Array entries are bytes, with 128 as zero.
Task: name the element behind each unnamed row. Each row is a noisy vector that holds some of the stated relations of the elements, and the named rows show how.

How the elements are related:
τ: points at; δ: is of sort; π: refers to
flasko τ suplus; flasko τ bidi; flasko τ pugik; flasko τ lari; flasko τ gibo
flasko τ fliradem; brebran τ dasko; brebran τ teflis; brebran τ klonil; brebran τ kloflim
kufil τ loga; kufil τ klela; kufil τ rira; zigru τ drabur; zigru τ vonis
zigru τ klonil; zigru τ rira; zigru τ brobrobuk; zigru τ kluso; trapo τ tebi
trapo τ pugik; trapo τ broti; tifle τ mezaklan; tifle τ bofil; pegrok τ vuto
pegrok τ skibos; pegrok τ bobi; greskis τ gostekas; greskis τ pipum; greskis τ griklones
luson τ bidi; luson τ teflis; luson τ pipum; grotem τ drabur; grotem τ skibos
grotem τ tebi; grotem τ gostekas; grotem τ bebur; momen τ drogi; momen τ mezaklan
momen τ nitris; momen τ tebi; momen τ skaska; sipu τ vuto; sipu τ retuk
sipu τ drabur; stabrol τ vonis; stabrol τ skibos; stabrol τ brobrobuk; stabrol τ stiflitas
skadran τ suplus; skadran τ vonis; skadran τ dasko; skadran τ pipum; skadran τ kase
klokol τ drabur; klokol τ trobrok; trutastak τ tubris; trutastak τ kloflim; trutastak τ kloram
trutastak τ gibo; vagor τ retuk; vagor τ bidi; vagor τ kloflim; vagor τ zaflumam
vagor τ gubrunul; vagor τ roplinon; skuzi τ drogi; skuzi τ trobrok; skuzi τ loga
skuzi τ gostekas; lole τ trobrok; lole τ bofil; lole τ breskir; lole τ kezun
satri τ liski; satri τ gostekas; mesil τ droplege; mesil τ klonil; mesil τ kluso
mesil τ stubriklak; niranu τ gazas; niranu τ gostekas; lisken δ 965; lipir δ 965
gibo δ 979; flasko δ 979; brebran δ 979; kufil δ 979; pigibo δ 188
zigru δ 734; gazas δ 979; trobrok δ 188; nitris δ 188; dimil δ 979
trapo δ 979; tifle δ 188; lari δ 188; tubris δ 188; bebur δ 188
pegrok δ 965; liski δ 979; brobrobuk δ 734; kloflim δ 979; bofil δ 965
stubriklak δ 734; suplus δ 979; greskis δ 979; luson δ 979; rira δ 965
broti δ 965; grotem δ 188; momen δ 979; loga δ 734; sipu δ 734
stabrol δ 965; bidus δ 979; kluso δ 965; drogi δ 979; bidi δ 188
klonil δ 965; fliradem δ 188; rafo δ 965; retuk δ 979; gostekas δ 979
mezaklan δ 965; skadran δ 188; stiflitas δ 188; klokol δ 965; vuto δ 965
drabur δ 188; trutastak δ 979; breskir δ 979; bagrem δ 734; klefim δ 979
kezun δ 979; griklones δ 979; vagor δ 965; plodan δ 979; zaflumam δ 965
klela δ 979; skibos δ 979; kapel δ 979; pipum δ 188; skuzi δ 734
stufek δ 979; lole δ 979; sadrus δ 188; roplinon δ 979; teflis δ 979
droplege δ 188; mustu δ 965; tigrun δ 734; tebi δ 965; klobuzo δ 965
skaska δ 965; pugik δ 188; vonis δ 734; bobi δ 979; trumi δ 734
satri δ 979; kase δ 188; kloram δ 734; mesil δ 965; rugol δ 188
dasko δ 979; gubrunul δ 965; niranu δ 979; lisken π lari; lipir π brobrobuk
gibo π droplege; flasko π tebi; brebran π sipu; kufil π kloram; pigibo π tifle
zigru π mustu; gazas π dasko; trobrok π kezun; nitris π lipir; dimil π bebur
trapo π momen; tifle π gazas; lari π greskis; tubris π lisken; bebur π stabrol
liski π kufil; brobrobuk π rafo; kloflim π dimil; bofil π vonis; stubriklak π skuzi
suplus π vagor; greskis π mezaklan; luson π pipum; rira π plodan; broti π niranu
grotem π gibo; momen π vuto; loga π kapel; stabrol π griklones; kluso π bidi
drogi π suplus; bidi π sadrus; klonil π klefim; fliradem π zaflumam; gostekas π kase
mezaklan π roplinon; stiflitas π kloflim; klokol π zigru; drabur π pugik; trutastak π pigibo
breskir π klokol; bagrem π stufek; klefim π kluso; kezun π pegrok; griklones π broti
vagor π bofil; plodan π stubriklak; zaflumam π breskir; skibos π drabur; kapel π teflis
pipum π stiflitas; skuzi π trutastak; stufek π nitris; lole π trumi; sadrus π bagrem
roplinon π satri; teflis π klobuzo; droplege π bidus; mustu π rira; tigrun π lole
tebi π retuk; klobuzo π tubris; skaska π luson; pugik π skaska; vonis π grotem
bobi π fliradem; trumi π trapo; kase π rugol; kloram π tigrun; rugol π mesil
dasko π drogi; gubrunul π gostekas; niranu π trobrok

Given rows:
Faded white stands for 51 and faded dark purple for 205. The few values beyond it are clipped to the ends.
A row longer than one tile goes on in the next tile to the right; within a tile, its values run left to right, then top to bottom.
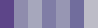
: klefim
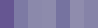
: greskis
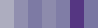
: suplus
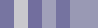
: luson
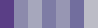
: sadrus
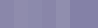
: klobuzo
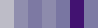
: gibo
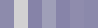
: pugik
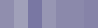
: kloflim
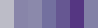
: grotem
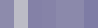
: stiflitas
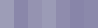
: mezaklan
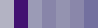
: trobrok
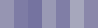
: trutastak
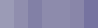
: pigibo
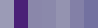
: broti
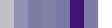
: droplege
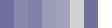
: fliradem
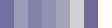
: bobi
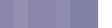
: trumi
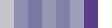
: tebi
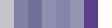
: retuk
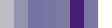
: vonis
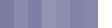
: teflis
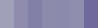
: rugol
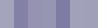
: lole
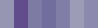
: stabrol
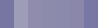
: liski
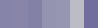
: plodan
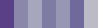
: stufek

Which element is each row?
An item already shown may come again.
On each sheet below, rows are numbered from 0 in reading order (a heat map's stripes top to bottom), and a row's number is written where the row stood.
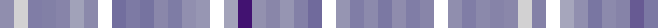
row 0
skibos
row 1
skadran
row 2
kezun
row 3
vuto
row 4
klokol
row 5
dasko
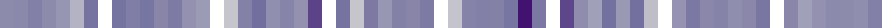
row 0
stubriklak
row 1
skadran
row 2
retuk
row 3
pipum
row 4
bidus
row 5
kluso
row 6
bebur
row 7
loga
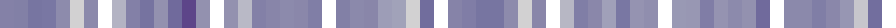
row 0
zigru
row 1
vagor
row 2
stiflitas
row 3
breskir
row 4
zigru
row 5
tifle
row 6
gubrunul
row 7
rira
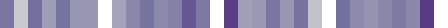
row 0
luson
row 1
dasko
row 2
klonil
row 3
gostekas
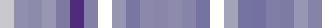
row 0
bofil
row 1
bebur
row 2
mesil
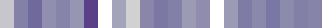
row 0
retuk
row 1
drabur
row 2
vuto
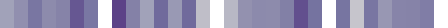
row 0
dasko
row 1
brobrobuk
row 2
drogi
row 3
pipum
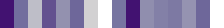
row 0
sipu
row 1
niranu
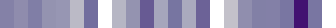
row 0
plodan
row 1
flasko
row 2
droplege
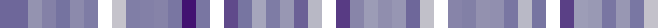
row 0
satri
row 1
bidus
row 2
rafo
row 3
bidi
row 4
skuzi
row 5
klonil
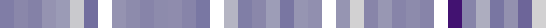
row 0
mustu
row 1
dimil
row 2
tifle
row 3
skaska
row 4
brebran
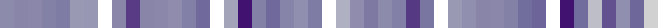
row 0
kufil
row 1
griklones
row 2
pegrok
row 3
suplus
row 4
gazas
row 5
sipu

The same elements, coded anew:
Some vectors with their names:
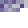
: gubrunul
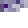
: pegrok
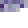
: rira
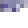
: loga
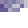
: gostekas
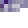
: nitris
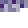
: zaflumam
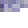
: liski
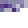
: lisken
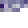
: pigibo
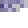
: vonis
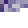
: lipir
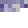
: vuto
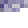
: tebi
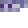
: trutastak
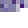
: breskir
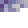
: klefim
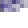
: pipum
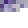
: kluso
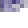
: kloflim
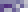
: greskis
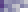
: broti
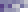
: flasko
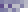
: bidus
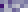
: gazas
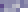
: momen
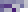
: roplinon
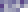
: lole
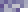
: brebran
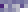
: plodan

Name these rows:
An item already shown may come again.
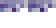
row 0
loga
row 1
mezaklan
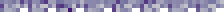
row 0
lole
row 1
luson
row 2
mezaklan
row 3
momen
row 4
rafo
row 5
klonil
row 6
momen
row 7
skibos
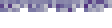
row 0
vagor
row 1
tifle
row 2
loga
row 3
stubriklak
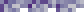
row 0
rafo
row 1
stubriklak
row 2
skibos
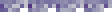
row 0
gostekas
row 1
skuzi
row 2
skadran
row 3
tifle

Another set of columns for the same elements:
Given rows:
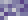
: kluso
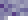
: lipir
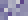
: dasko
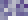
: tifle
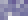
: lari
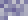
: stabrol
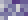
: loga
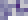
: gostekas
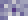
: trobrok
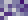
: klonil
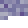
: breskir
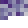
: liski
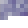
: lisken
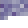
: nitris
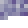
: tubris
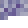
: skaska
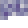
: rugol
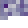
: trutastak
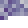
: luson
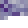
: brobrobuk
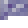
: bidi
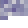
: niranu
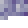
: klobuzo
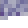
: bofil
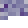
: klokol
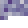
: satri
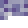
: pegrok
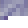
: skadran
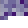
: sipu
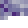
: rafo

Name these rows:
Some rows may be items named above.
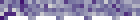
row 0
brebran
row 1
mesil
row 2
mezaklan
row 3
satri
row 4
rafo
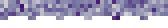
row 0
skibos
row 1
gubrunul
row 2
bobi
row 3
stubriklak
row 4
flasko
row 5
kezun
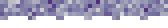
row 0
gazas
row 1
kluso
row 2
niranu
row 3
stubriklak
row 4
broti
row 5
stiflitas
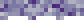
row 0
zigru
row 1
momen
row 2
rafo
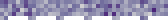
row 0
vuto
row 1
vagor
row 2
kloflim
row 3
bobi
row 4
grotem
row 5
kezun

